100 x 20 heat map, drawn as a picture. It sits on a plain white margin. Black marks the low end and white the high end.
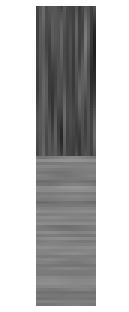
The table splits into 2 rows of 1 panel. Panel 1,1: low, streaked downward. Panel 2,1: middling, streaked across, faint in contrast.
